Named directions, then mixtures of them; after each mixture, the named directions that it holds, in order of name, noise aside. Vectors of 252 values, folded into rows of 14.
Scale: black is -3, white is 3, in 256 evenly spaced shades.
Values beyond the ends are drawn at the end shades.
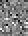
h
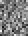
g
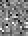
h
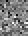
g, h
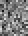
g, h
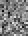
g, h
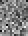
g, h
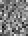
g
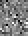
h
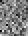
g, h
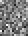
g, h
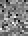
g, h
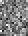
g, h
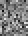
g, h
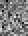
g, h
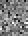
g, h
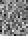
g
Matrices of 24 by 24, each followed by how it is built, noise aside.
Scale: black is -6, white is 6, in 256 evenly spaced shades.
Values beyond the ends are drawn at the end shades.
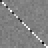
diagonal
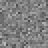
noise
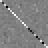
diagonal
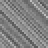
Toeplitz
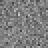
noise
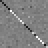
diagonal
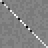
diagonal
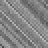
Toeplitz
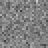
noise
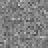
noise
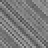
Toeplitz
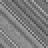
Toeplitz
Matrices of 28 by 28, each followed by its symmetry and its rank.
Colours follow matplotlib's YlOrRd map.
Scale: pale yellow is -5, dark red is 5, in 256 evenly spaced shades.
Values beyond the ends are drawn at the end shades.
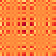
symmetric, rank one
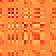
symmetric, rank two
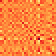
symmetric, rank three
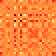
symmetric, rank three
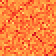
symmetric, full rank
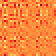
antisymmetric, rank two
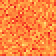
symmetric, full rank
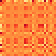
symmetric, rank two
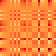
symmetric, rank one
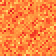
symmetric, full rank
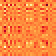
antisymmetric, rank two
